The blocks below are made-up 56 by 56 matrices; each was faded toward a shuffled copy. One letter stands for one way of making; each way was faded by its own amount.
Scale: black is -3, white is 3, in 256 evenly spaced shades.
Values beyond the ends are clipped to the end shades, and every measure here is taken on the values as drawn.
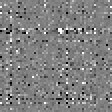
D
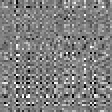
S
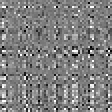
S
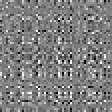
S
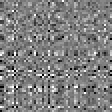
S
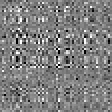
S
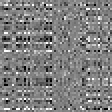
S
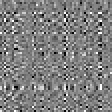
S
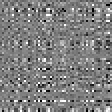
S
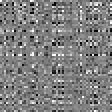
S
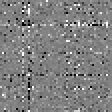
D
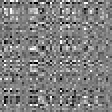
S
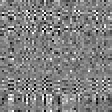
S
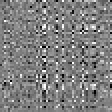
S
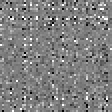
D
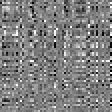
S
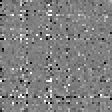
D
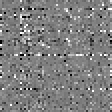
D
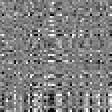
S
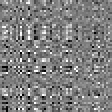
S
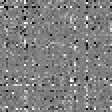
D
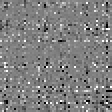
D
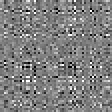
S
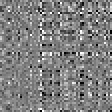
S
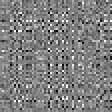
S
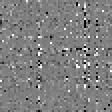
D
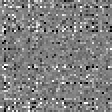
D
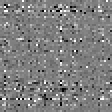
D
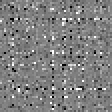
D
